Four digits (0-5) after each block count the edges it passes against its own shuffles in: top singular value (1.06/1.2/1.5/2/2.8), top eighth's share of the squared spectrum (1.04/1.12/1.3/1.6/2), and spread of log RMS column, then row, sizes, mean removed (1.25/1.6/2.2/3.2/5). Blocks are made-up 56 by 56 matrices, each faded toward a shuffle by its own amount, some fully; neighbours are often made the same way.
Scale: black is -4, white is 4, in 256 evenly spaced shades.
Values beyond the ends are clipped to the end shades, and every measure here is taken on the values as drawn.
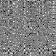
4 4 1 2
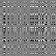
5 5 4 4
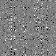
2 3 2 2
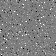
0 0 0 0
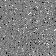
0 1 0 0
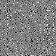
2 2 2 2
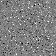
1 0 0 0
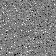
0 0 0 0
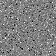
2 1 0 0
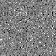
3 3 1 1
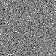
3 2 0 0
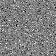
2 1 0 0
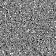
1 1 0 0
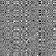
5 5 3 3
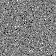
0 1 0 0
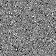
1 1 0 0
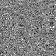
3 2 1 1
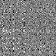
3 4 2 2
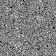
0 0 0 0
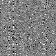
3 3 2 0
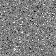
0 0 0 0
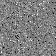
0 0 0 0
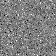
0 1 0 0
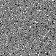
0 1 0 0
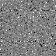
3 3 0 1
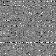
3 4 1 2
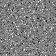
0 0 0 0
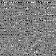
3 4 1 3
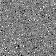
1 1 0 0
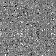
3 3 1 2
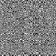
4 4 1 3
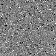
1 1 0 1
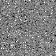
2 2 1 1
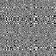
4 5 2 3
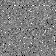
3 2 0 1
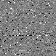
3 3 0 1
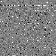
3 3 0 2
